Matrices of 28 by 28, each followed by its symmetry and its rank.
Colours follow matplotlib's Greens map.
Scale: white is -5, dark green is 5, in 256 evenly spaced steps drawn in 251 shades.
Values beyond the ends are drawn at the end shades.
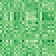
neither, rank three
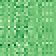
neither, rank three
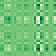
neither, rank one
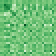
symmetric, rank three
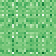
neither, rank two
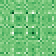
symmetric, rank three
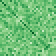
symmetric, full rank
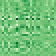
neither, rank three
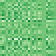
neither, rank two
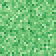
symmetric, full rank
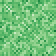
symmetric, full rank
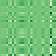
neither, rank one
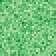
symmetric, full rank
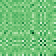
symmetric, rank three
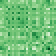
symmetric, rank three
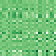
neither, rank two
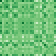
symmetric, rank three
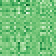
neither, rank three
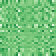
neither, rank three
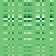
neither, rank one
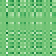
neither, rank one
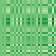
neither, rank one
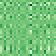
neither, rank two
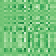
neither, rank two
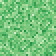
symmetric, full rank
